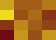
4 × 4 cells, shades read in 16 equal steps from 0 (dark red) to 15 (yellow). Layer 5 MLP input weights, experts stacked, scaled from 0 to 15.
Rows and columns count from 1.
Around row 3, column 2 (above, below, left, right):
5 10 3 6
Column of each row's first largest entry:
1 1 2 2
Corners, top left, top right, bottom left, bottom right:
11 8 0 10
